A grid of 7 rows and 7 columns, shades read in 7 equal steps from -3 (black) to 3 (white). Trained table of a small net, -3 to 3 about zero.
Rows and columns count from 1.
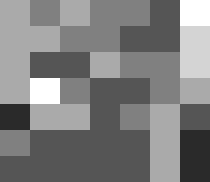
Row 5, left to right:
-2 1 1 -1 0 1 -1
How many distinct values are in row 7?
3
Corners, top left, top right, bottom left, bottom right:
1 3 -1 -2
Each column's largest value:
1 3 1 1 0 1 3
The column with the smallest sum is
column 5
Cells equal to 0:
11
